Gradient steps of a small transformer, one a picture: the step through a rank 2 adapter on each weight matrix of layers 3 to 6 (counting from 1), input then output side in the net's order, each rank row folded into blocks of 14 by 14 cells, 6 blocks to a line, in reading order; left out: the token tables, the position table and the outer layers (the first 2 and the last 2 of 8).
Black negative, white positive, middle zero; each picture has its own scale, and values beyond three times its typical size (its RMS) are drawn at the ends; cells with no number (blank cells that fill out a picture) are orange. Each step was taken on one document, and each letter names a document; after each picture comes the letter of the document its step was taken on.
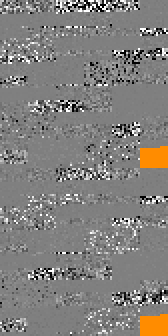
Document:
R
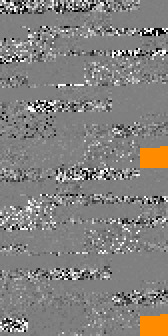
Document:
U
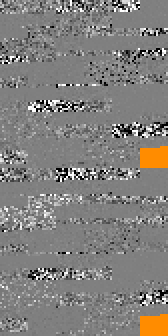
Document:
U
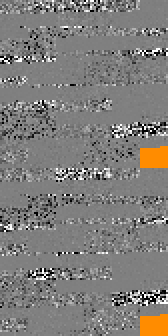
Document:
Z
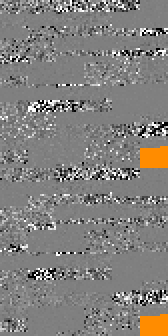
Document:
U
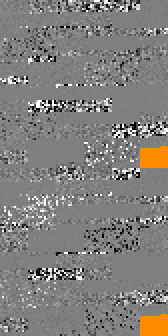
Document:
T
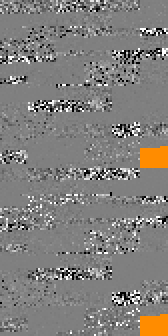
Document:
R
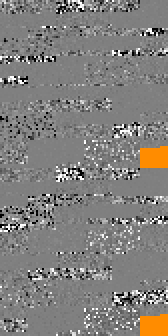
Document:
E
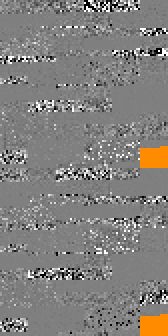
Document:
R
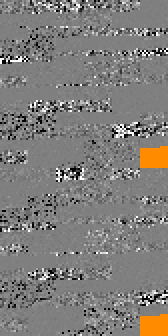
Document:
Z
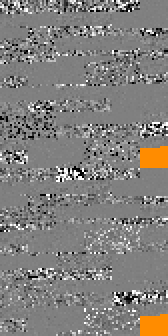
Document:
E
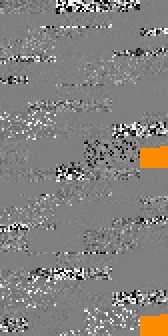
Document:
T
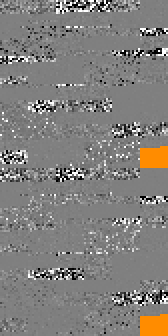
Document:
R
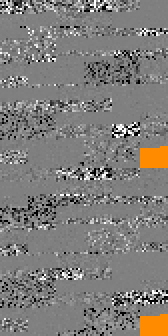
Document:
Z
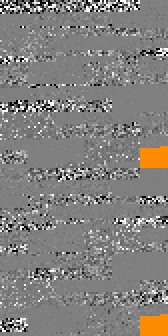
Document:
R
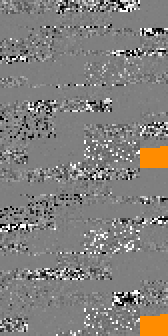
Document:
E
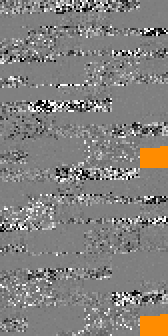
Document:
U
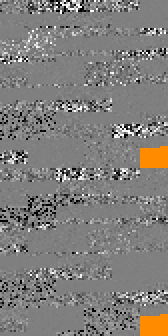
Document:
Z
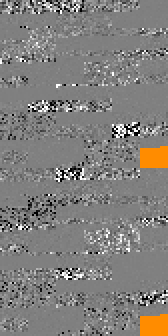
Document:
Z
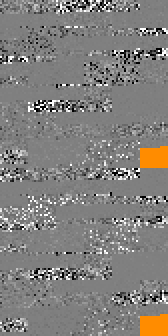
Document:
R
